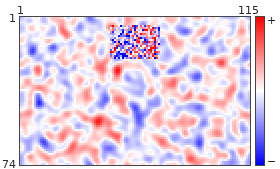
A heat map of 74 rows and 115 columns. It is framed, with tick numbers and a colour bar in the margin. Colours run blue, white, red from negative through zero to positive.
Roughest part: top middle. Odd patch: rougher, in the top middle. Stripes: none. Grain: blotchy. Slope: none. Odd rows or columns: none.
